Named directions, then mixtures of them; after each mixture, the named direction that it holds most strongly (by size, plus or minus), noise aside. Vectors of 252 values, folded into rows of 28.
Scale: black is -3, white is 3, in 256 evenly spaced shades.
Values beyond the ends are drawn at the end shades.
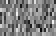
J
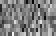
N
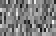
J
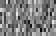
J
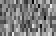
N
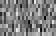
J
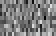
N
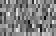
J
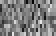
N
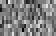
N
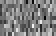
N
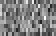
N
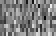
N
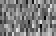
N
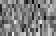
N
